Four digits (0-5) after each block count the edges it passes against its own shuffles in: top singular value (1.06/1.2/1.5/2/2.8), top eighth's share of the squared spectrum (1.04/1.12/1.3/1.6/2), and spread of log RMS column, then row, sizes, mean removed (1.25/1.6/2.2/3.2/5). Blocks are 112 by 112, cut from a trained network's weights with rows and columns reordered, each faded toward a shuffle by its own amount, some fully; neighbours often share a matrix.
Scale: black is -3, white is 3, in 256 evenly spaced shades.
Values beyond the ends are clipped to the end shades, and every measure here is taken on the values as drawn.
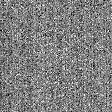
3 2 0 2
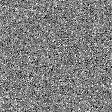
0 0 0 0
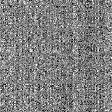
4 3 0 3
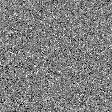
1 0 0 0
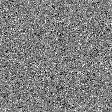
0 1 0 0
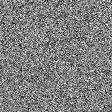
2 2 0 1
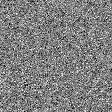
1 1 0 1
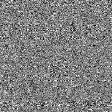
2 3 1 3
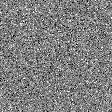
0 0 0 0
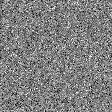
1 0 0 0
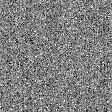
1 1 0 0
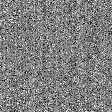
2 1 0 0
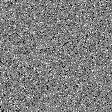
0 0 0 0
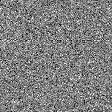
2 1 0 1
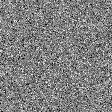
0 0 0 0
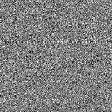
3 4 2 2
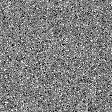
0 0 0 0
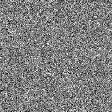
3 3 1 1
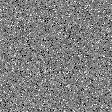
1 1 0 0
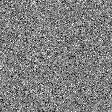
1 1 0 1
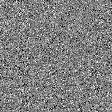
2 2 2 0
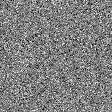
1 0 0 0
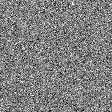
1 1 0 0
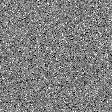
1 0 0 0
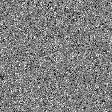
2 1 1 0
